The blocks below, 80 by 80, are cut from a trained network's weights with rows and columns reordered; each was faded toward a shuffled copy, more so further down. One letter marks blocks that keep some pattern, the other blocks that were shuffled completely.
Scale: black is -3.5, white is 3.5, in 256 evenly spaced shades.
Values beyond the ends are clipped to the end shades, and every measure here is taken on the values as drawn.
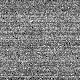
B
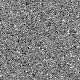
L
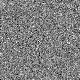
B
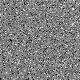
L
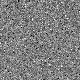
L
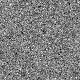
L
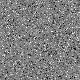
L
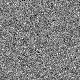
L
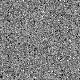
B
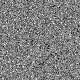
L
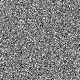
L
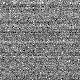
B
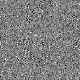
B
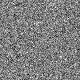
B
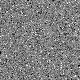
L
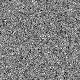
L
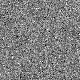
L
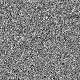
L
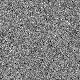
L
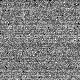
B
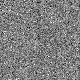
B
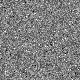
L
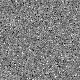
L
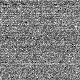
B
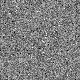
B
